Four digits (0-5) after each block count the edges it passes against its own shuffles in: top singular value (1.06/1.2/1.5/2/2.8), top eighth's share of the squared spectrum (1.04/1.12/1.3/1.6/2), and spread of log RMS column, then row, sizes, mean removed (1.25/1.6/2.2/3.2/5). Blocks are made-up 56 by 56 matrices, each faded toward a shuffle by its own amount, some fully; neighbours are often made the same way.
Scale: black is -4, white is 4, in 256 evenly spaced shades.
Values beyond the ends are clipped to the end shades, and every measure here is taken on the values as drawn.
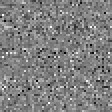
1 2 0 2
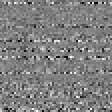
2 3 0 4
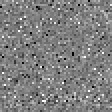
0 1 0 1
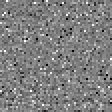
0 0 0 1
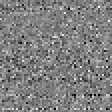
2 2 0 3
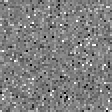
0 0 0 0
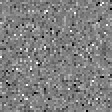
0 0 0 0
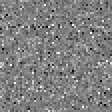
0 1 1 1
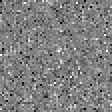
1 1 0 0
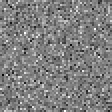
0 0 0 0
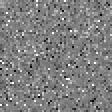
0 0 0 0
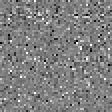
3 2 1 1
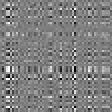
5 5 4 4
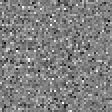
3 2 0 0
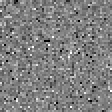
3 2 0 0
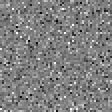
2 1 0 0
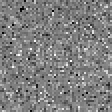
3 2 0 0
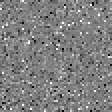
2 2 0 0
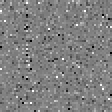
2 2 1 0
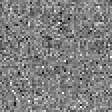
3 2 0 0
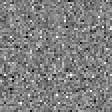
3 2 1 1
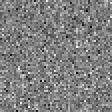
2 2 0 0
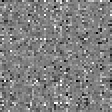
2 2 3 2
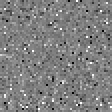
0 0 0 0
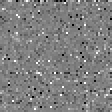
2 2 0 1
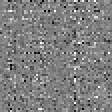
2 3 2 2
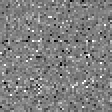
1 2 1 1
